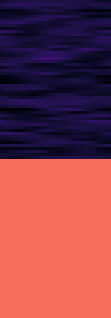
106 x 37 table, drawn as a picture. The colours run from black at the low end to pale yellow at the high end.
It is made of 2 by 1 panels. Panel 1,1: very low, streaked across, faint in contrast. Panel 2,1: high, flat.
